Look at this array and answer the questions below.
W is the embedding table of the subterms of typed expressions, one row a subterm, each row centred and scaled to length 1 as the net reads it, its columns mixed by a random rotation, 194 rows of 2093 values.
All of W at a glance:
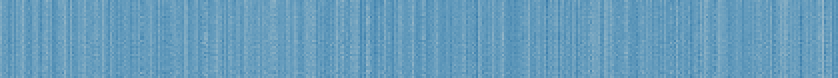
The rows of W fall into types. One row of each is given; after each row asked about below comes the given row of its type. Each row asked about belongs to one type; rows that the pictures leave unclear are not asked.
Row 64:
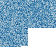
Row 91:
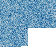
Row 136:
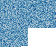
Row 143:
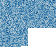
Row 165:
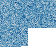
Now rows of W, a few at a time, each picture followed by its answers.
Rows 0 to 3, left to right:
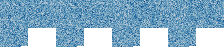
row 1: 165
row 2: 165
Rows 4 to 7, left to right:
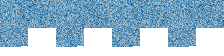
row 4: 165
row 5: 91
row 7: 136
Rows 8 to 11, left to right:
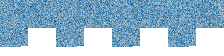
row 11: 64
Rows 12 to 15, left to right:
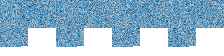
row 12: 165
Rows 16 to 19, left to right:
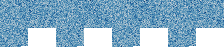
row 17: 91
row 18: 165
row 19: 143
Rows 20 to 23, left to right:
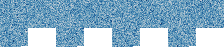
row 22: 91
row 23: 64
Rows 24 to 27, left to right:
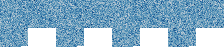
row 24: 91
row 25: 165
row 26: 143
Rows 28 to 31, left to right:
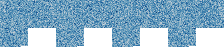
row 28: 64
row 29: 136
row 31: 64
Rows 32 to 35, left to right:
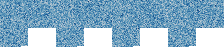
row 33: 136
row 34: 91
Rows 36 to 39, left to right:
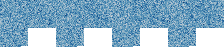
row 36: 91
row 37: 91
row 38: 143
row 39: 165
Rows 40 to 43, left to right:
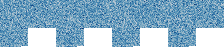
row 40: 136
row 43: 143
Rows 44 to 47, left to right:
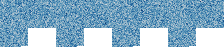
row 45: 91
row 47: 136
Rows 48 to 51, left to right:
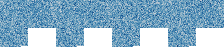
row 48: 64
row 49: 64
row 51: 64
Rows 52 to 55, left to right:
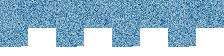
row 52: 136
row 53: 91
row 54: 143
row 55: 165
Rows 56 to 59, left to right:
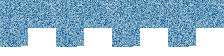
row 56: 64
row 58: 143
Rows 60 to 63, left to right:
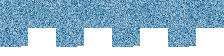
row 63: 165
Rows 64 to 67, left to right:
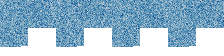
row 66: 91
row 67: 136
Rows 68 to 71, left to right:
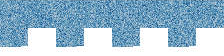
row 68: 91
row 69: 143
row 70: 136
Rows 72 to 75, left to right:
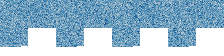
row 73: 91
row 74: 165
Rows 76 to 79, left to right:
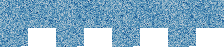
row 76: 143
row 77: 165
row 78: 165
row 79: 165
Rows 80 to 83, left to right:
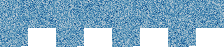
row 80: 143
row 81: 136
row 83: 91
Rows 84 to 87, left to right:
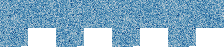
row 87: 91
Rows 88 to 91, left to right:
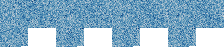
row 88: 165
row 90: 91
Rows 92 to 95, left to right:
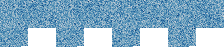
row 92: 136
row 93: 136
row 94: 143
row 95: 91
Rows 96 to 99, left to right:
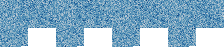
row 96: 143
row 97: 165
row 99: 91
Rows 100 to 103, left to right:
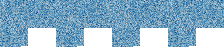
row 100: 143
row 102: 136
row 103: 143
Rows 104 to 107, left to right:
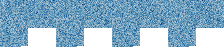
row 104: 143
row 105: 143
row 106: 91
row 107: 91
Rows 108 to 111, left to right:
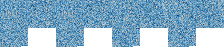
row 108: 136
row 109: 136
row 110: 64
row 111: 165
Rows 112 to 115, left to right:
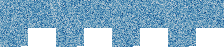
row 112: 64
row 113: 143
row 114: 91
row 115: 143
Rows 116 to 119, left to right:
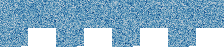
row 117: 143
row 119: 165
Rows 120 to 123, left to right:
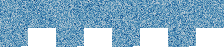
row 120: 91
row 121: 136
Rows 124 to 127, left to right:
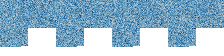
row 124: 143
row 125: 165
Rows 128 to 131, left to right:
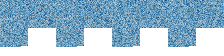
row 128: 143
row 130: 143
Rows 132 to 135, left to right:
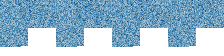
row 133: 165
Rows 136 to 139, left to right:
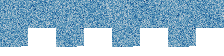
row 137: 64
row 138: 165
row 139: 91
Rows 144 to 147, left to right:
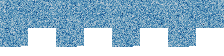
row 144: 64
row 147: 165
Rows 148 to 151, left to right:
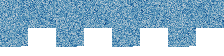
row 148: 143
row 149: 91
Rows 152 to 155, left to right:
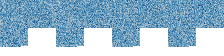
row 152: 91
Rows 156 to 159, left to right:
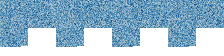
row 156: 64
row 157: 136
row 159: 143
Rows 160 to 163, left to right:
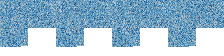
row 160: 64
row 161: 64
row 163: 136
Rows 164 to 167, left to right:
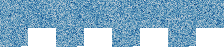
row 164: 91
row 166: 143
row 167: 143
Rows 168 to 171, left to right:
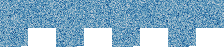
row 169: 143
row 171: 91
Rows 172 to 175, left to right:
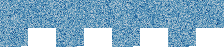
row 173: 143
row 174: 165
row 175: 91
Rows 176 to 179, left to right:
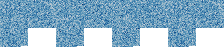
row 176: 64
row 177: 143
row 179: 64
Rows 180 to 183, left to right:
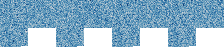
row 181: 91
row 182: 143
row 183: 143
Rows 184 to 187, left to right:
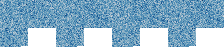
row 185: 91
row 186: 143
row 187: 91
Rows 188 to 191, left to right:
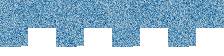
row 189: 91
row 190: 136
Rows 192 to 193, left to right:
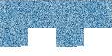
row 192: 64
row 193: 64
